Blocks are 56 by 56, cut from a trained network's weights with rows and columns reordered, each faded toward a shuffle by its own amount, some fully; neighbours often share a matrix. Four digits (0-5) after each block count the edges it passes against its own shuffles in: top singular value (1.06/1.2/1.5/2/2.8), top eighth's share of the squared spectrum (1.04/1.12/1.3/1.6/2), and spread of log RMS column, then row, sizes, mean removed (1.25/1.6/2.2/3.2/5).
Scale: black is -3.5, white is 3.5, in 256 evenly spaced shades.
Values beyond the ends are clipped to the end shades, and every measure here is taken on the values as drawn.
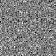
3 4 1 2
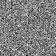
0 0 0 0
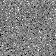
0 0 0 0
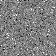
0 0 0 0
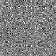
3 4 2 2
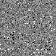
2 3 1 1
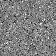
0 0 0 0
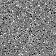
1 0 0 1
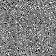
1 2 0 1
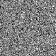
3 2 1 0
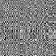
4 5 3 3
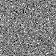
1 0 0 0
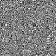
3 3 1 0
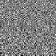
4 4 2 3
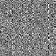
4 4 2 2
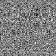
3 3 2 1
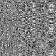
4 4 2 2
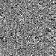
3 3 2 1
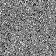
1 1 0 0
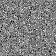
1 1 0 0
